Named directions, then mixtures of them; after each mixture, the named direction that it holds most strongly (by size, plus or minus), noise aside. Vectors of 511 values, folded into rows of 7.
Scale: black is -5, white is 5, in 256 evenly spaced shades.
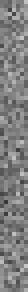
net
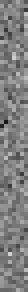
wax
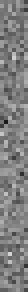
wax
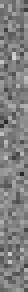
wax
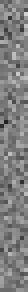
wax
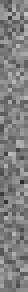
net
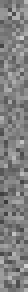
net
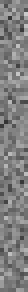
wax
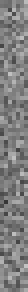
net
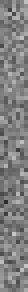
net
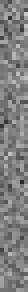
wax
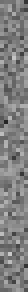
net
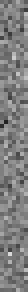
wax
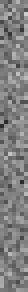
wax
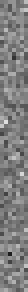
wax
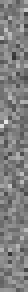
wax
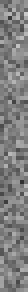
net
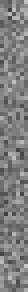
net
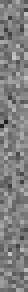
wax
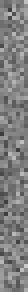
net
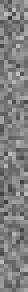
net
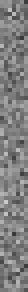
net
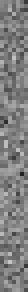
net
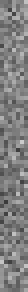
net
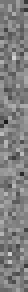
wax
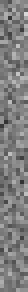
wax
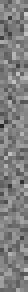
wax
